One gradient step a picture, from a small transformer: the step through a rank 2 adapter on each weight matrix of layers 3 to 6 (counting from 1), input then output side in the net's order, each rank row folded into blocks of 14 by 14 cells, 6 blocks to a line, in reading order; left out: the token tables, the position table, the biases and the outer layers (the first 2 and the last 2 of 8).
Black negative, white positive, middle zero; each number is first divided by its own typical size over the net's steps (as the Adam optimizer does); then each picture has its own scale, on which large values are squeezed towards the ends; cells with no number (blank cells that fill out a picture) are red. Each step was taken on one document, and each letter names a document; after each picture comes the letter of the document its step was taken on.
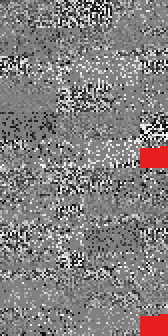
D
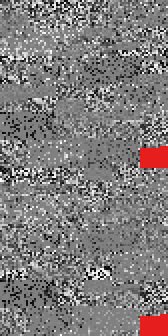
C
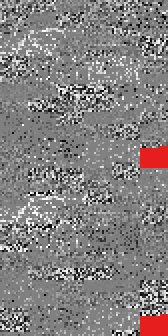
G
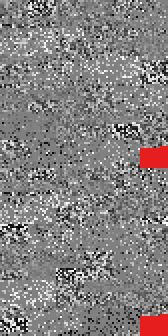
C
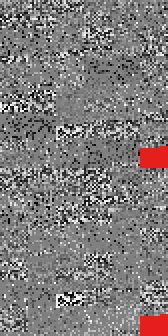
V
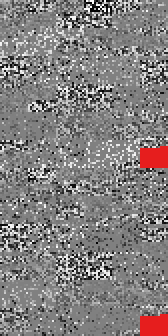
D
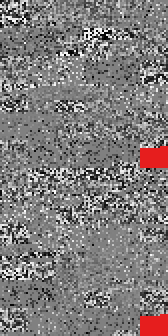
V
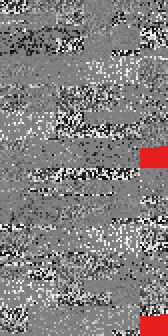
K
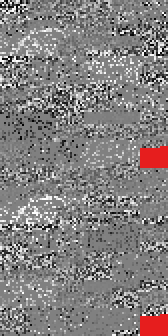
G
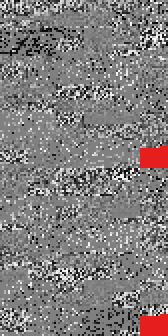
K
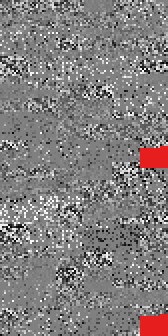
C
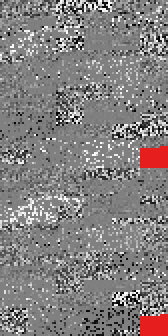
K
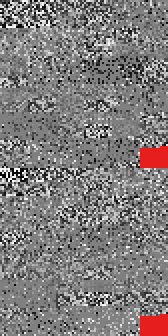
V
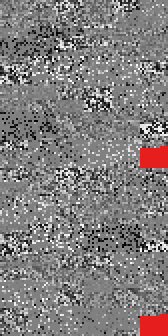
D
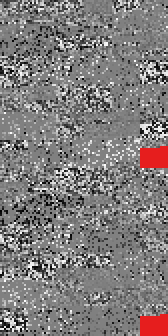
D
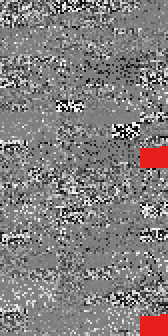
V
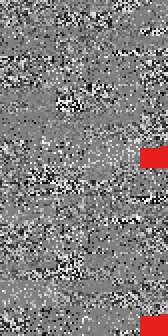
D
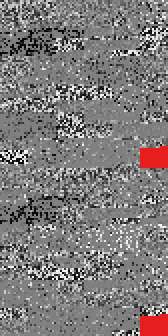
K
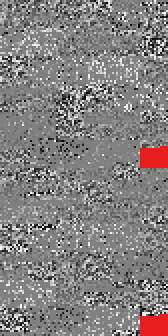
G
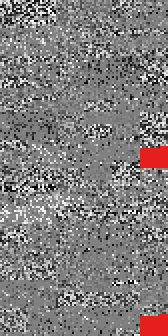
V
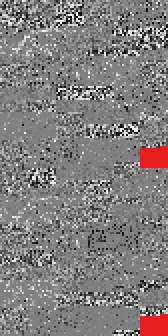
G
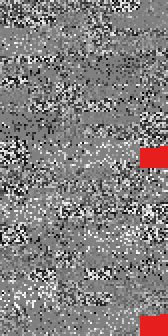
V
